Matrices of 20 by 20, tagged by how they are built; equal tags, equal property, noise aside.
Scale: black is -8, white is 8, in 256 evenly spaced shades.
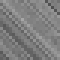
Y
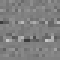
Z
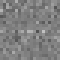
Z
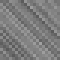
Y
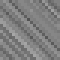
Y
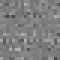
Z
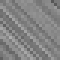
Y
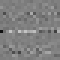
Z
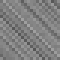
Y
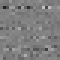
Z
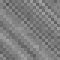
Y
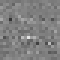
Z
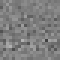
Z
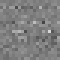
Z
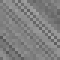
Y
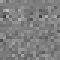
Z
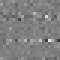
Z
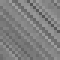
Y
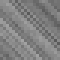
Y
